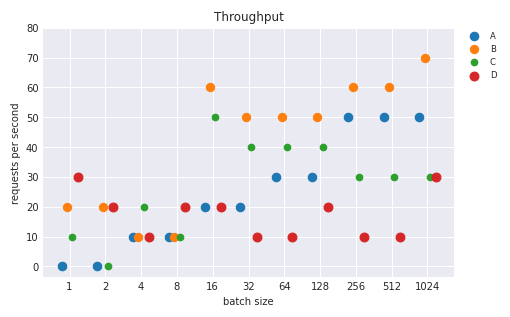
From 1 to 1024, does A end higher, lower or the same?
higher
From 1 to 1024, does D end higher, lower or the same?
the same
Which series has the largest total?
B
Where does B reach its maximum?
1024
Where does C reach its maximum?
16
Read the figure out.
Title: Throughput
x-axis: batch size, ticks 1 2 4 8 16 32 64 128 256 512 1024
y-axis: requests per second, ticks 0 10 20 30 40 50 60 70 80
Legend: A, B, C, D
Values:
A: 0 0 10 10 20 20 30 30 50 50 50
B: 20 20 10 10 60 50 50 50 60 60 70
C: 10 0 20 10 50 40 40 40 30 30 30
D: 30 20 10 20 20 10 10 20 10 10 30
